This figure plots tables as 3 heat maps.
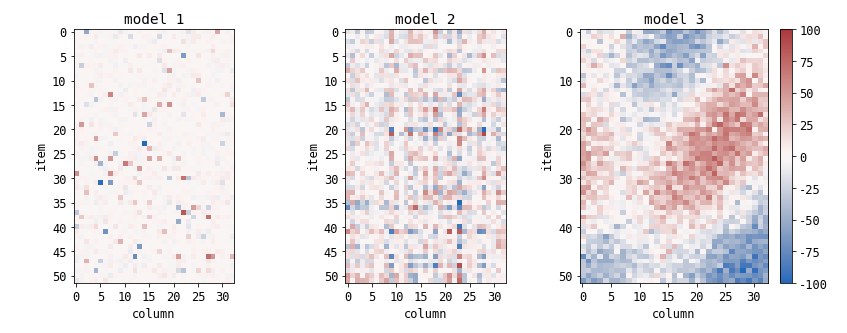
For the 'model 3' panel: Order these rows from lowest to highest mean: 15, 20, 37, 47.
47, 37, 15, 20
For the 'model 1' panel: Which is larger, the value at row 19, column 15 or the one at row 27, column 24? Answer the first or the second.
the second
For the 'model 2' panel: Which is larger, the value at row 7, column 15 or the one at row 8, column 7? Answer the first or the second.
the second
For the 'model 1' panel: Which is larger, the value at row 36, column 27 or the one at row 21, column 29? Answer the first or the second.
the second
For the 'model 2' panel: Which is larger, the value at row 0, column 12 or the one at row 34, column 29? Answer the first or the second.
the second
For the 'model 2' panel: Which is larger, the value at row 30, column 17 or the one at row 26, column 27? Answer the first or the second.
the second
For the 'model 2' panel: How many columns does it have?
33
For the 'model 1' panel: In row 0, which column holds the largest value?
29
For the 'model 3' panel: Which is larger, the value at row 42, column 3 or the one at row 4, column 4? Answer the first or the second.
the second
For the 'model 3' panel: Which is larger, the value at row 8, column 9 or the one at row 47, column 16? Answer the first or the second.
the second
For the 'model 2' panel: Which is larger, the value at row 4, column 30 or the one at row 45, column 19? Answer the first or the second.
the first
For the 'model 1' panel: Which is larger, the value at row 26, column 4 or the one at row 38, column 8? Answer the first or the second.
the first
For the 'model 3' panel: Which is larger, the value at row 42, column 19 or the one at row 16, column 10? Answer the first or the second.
the first
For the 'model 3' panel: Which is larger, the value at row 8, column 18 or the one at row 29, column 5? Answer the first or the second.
the second
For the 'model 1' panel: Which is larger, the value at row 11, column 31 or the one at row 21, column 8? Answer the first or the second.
the second
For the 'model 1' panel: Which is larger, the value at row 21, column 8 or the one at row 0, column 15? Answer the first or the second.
the first
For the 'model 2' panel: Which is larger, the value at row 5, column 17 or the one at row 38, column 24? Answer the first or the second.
the first
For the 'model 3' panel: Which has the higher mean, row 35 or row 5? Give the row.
35
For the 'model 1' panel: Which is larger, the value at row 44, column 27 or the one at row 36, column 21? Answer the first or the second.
the first
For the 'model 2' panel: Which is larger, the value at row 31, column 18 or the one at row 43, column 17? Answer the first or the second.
the first
